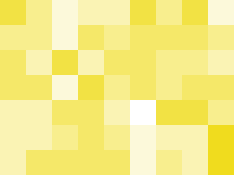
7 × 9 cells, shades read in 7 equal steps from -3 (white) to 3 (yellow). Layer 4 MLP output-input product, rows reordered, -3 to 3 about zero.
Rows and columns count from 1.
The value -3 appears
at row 5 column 6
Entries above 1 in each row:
3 0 1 1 2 1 1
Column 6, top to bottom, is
2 1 1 1 -3 -2 -2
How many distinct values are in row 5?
5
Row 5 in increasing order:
-3 -1 -1 -1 0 1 1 2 2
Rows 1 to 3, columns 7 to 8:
0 2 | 1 1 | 0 0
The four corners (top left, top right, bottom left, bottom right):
2 -2 -1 3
